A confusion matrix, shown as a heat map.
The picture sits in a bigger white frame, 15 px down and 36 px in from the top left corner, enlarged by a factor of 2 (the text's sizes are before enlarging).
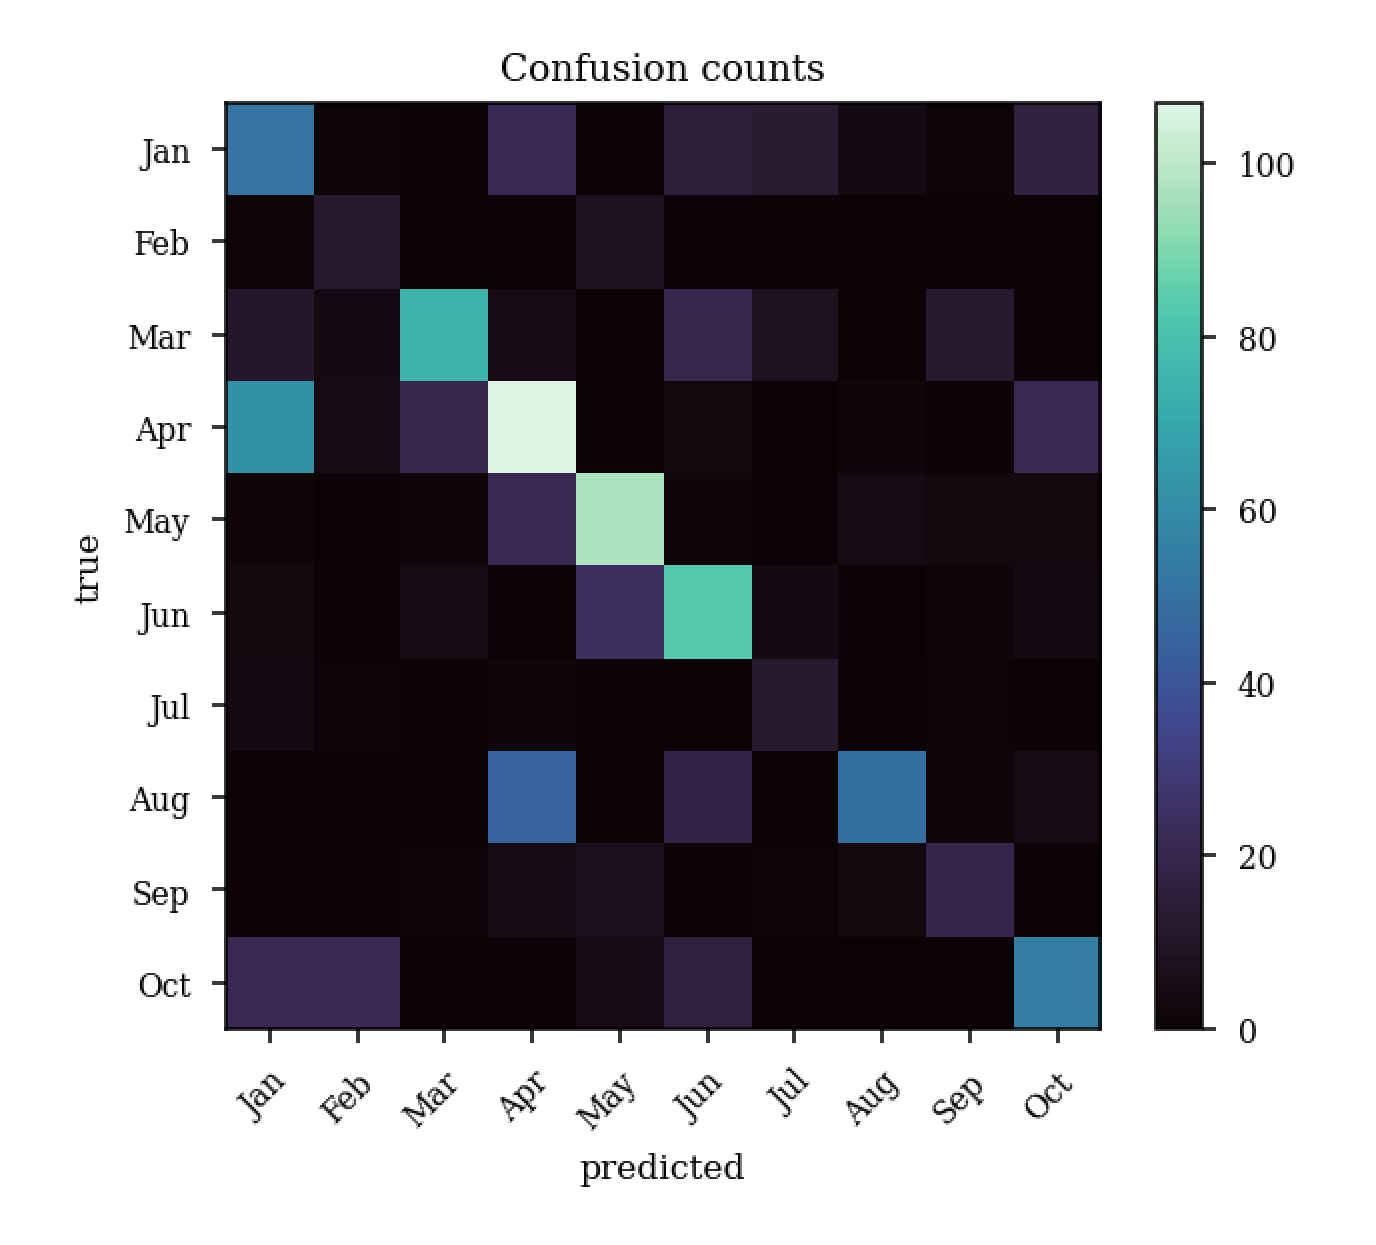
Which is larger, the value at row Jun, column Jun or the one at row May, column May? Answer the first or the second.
the second
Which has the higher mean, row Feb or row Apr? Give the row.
Apr
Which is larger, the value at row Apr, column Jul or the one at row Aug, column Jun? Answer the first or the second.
the second
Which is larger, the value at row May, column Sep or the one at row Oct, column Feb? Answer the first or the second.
the second
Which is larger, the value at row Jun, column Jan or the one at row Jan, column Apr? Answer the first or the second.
the second
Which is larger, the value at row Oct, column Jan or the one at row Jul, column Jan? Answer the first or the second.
the first
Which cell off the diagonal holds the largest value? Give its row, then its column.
Apr, Jan
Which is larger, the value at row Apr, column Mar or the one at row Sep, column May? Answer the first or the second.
the first
